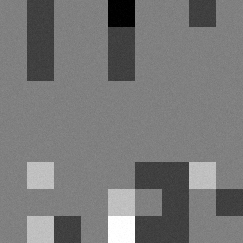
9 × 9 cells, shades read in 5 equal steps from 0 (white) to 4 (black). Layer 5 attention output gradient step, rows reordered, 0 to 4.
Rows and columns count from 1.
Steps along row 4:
same same same same same same same same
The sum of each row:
22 20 20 18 18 18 18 19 18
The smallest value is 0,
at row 9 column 5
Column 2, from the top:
3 3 3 2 2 2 1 2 1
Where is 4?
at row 1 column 5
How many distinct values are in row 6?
1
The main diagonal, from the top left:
2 3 2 2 2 2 3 2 2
